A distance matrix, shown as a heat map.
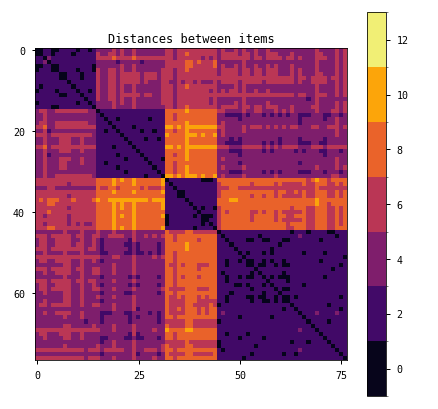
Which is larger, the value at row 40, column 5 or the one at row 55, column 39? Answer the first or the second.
the second
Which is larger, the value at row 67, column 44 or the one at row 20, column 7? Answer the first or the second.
the first
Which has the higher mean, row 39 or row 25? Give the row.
39
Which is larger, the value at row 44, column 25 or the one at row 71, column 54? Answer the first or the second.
the first
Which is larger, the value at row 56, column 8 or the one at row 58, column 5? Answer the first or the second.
the second
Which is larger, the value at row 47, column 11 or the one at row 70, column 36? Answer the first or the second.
the second
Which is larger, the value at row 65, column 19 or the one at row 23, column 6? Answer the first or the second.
the second
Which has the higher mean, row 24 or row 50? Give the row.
24
